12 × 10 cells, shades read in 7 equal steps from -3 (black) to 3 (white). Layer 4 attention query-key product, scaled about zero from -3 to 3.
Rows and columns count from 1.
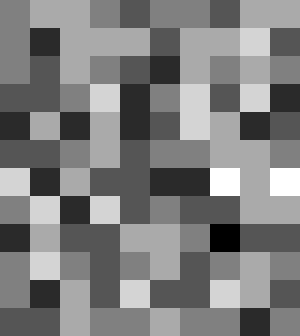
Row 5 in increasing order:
-2 -2 -2 -2 -1 -1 1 1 1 2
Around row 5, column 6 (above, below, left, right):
0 0 -2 2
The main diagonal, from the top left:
0 -2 1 2 -2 0 -2 -1 -1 0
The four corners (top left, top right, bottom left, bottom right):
0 1 -1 0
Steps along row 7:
down up down same down same up down up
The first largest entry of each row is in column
2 9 3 4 7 4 8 2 2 2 5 3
